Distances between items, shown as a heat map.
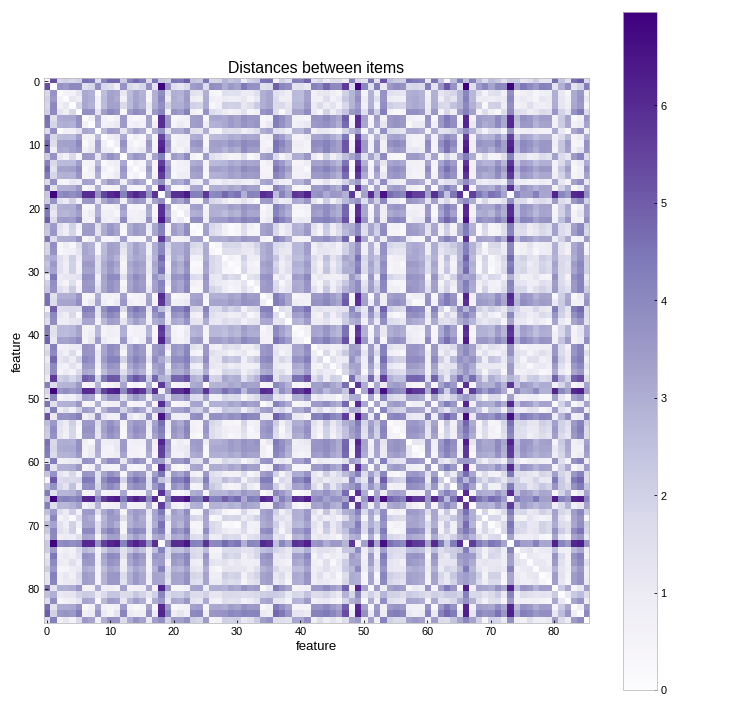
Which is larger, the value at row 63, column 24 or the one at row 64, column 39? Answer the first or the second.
the second
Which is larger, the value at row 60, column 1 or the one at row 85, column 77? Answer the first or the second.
the first
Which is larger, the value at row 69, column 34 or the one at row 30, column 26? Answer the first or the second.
the first
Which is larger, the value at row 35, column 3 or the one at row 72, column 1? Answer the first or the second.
the second
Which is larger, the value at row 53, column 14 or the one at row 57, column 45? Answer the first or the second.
the second
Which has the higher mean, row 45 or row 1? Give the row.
1
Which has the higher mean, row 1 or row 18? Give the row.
18
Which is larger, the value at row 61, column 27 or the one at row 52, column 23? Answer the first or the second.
the first
